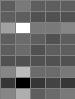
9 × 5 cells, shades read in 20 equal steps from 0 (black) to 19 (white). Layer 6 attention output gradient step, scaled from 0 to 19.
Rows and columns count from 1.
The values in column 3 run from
4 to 9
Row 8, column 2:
0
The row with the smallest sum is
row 8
